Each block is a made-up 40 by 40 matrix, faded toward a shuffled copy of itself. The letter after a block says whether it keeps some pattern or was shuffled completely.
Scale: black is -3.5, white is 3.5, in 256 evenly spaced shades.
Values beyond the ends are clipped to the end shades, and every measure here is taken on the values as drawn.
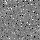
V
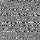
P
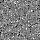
V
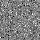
V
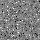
V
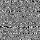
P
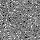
V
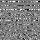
P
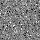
V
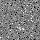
V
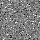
V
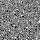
V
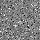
V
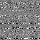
P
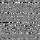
P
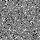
V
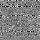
P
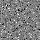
V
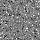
V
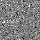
V
